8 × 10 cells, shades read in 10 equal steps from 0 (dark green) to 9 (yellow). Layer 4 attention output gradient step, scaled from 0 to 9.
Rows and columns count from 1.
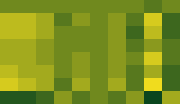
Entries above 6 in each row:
0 3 3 0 1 1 3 0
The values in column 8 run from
2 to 5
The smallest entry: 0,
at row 8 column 9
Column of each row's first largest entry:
1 9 1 1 9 1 9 10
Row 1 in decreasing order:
4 4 4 4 4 4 4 4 4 3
